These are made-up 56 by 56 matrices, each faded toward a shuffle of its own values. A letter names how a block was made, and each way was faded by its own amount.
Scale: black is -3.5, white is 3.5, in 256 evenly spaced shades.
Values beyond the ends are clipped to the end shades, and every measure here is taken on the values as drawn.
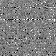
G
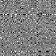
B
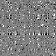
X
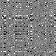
X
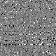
G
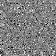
G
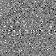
G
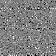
G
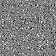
G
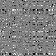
X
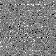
G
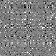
X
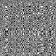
B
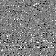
G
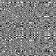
B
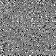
G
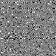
G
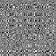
B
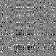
X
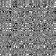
B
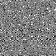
G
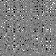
X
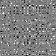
X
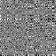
B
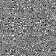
G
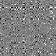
X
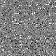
G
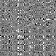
X
